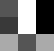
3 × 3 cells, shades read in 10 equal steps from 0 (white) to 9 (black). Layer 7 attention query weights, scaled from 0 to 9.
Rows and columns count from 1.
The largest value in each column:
7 6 9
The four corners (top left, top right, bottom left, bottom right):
6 9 3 3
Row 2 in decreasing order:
9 7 0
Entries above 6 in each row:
1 2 0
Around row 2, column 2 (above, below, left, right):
0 6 7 9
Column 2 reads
0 0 6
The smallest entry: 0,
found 2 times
